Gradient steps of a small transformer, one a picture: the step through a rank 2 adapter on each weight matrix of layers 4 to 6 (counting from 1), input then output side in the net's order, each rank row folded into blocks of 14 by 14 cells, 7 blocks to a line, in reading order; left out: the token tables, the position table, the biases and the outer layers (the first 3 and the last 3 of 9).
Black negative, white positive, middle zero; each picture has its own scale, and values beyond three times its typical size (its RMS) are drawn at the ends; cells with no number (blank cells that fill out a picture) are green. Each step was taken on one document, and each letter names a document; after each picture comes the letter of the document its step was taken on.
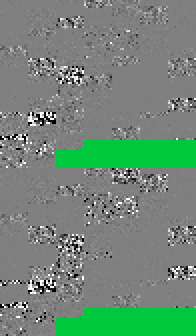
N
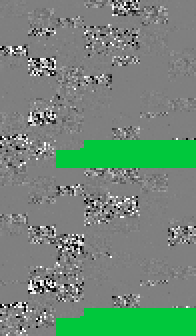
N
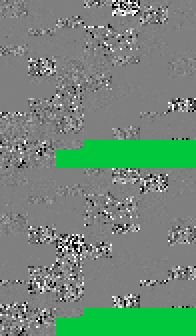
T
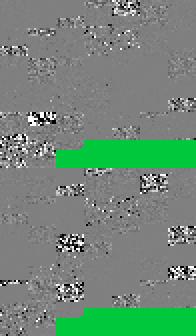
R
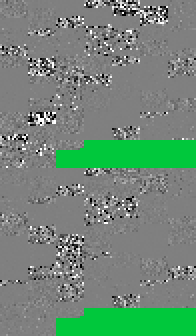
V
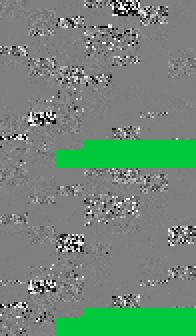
N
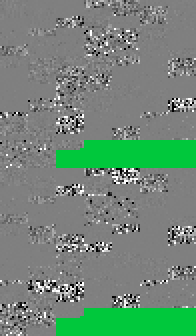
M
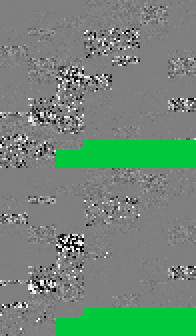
R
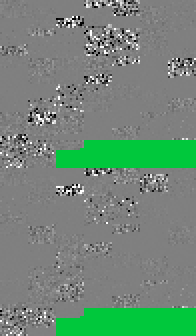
M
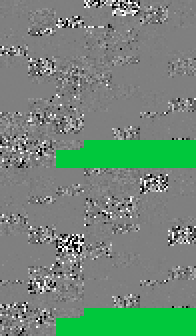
T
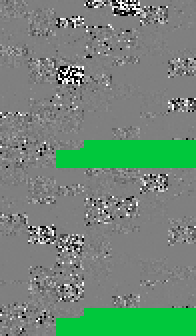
V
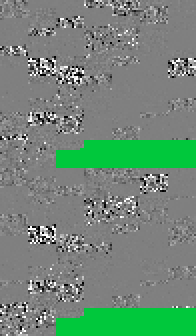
N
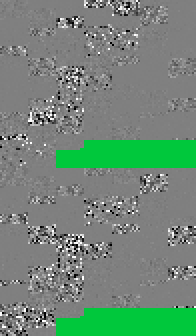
N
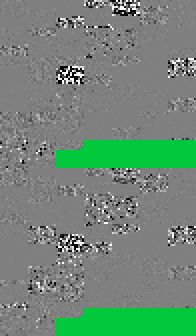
V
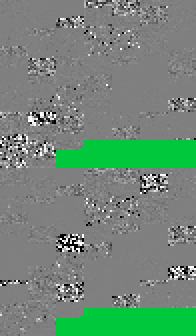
R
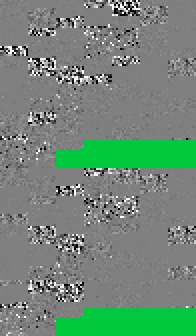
N
